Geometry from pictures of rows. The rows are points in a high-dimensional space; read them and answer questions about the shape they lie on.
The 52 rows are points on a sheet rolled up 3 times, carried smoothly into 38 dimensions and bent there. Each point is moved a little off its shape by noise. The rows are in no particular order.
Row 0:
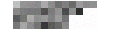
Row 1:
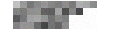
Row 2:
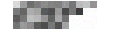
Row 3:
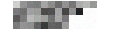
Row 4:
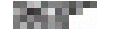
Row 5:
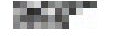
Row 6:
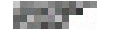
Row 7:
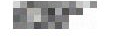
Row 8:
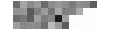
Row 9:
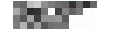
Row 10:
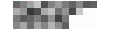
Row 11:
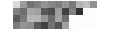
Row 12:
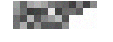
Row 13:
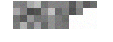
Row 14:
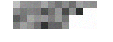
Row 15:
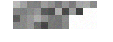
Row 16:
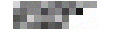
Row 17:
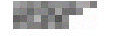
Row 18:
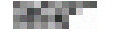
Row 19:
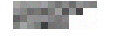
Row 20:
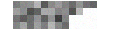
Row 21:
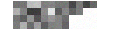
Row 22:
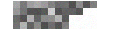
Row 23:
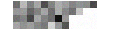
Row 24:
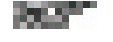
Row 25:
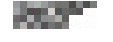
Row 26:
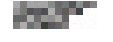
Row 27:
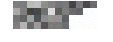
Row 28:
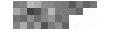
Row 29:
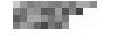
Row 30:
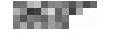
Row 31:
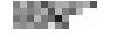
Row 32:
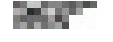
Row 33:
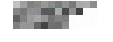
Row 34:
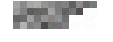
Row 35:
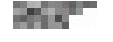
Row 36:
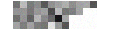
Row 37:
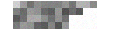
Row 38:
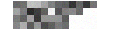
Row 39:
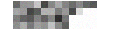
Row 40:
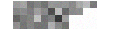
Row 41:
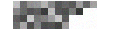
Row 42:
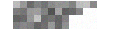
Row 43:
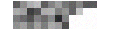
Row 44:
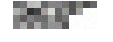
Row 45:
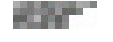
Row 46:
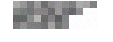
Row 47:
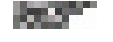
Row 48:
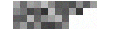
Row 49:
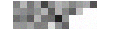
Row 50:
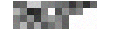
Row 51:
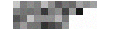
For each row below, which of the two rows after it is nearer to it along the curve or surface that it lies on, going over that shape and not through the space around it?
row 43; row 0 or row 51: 0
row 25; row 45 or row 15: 15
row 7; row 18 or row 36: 36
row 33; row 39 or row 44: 44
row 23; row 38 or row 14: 14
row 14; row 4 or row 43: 4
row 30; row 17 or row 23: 23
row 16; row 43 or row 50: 50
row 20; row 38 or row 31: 31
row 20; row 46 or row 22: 46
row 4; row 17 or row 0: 0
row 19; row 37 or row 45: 45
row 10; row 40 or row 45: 40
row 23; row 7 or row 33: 7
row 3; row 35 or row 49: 49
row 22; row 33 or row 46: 33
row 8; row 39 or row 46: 46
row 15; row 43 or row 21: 21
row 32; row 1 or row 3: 1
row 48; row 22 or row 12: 12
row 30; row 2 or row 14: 14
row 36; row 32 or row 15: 32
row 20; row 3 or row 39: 39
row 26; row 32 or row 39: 32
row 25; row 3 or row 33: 33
